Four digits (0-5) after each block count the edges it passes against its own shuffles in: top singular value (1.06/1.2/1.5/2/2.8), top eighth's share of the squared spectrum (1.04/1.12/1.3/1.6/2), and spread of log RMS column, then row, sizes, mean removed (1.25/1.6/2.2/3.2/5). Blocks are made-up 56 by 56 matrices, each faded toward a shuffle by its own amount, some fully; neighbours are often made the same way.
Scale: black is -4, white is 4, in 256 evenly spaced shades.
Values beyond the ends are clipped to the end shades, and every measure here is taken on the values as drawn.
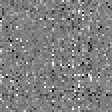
2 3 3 2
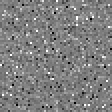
0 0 0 0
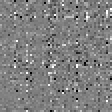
2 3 3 2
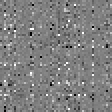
2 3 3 2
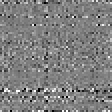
4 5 2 4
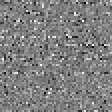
1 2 0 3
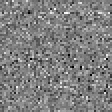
1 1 0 2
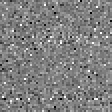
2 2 0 1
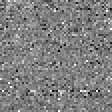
2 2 0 2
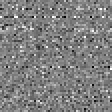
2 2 0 3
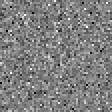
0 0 0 0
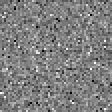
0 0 0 0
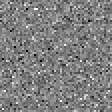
0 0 0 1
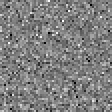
0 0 0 0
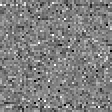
1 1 0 1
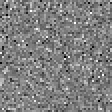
0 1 0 0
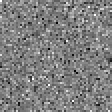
0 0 0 0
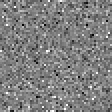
0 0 0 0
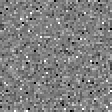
1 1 0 0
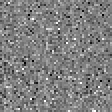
2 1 0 0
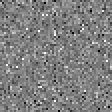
2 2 1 0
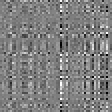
5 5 4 4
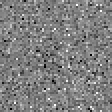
1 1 0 0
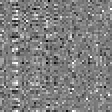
4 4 2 2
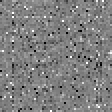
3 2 0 0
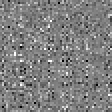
4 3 2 2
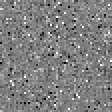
2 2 1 0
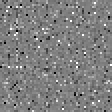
2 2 1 0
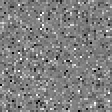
1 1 0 0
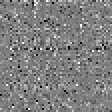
4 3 1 1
